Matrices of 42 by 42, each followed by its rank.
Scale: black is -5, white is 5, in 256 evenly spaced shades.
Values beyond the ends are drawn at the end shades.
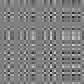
one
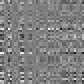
three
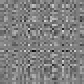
three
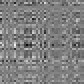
three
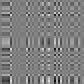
one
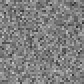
full rank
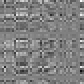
three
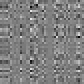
three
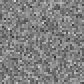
full rank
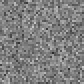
full rank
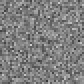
full rank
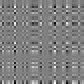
one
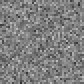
full rank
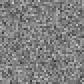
full rank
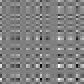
one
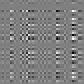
one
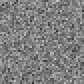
full rank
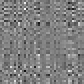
three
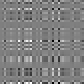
one
